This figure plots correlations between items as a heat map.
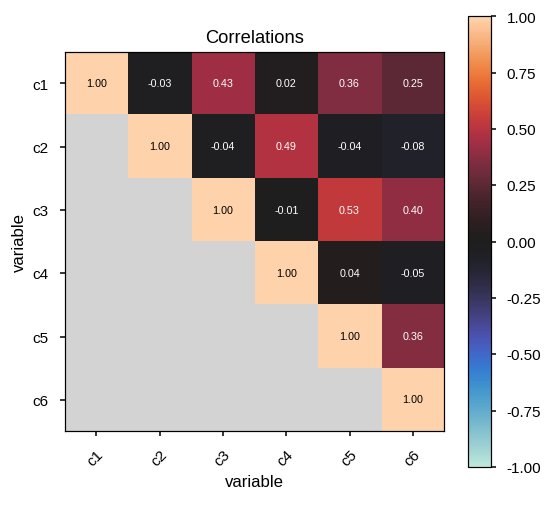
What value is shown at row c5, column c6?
0.36
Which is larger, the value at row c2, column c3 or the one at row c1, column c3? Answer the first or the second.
the second
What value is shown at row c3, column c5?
0.53
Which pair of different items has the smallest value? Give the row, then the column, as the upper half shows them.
c2, c6
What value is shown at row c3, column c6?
0.40
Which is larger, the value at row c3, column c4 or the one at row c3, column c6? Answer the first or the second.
the second
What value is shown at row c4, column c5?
0.04
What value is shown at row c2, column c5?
-0.04
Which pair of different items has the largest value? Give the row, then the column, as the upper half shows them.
c3, c5
